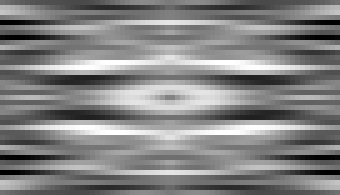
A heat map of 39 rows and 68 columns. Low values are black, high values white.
Average level on the scale: 50%. Grain: streaks across. Ninth with the highest average: centre. Mirror symmetry: left to right and top to bottom. Histogram: bell-shaped.
